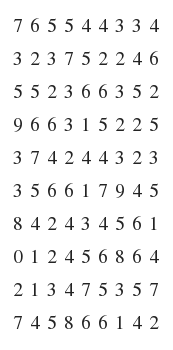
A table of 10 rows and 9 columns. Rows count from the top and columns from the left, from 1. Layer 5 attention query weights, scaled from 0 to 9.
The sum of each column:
47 41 38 46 42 49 39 41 39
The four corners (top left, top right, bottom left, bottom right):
7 4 7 2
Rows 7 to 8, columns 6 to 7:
4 5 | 6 8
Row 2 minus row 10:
-4 -2 -2 -1 -1 -4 1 0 4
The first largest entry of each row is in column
1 4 5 1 2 7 1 7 5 4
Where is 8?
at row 7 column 1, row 8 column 7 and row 10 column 4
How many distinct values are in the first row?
5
